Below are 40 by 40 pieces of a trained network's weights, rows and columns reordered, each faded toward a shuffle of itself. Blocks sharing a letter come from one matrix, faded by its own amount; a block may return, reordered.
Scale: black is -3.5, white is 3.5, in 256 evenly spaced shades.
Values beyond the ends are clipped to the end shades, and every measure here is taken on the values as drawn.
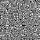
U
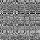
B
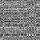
B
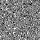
U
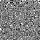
U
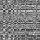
B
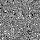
U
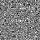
U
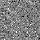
U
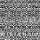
B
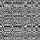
B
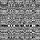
B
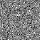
U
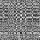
B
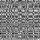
B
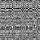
B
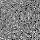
U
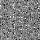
U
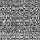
B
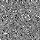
U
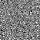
U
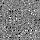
U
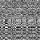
B
